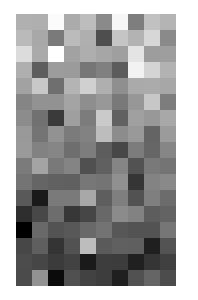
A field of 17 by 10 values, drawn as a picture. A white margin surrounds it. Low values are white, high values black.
The ninth with the highest average is the bottom left. Overall the values sit about 50% of the way up the scale. No row or column stands out. Values rise toward the bottom.
